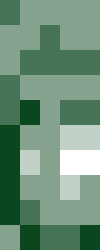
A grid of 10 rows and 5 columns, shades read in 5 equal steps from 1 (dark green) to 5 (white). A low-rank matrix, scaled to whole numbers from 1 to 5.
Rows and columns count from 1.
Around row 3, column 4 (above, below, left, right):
3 3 2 2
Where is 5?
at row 7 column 4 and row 7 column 5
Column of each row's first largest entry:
2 1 1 2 3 4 4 4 3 1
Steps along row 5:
down up down same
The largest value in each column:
3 4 3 5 5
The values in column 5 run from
1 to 5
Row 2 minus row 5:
1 2 -1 1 1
